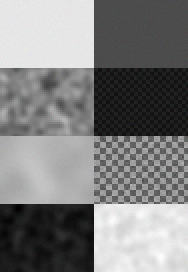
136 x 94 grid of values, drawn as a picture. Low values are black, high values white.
The table splits into 4 rows of 2 panels. Panel 1,1: very high, flat. Panel 1,2: low, flat. Panel 2,1: middling, blotchy. Panel 2,2: very low, checkered, faint in contrast. Panel 3,1: high, smooth, faint in contrast. Panel 3,2: middling, checkered, strong in contrast. Panel 4,1: very low, blotchy, faint in contrast. Panel 4,2: very high, blotchy, faint in contrast.
